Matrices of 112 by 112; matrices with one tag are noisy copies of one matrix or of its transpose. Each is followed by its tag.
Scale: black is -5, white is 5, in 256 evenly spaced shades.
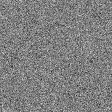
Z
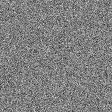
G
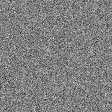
G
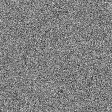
Z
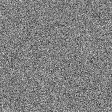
Z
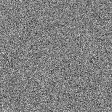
Z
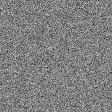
G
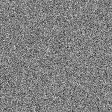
G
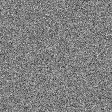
G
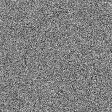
Z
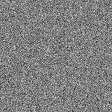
G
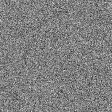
Z
